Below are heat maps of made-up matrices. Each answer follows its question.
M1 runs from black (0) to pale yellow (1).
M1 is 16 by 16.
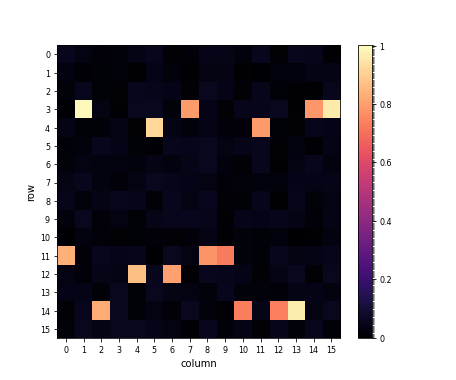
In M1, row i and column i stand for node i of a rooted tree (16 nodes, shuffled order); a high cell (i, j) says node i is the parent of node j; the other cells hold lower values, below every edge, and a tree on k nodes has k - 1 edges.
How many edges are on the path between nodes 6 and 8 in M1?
4
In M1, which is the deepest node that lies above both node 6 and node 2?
14
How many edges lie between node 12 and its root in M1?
2
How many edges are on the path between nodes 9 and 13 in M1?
5
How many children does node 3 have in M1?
4
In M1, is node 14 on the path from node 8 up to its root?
yes
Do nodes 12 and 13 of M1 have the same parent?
yes
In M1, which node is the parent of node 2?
14
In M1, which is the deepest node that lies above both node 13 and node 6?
14
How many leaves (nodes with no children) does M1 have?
11
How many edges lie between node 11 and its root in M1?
4
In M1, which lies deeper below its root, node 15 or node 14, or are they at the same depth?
the same depth
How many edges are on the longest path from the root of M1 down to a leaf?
5
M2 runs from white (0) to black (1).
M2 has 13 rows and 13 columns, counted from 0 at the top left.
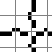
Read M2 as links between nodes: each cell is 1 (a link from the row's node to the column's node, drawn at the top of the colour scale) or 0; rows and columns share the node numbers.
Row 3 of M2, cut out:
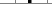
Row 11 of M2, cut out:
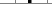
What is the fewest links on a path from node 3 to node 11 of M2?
2
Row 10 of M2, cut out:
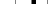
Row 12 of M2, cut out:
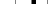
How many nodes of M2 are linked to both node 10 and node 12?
1
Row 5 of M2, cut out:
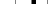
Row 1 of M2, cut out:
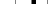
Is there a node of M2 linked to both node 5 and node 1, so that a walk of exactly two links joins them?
yes
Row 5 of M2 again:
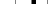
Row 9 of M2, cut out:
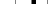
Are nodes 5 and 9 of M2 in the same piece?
yes
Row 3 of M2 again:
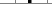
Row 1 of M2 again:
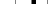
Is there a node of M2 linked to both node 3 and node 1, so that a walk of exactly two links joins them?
no
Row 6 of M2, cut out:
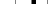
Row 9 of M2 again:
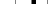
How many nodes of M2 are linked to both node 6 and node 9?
1
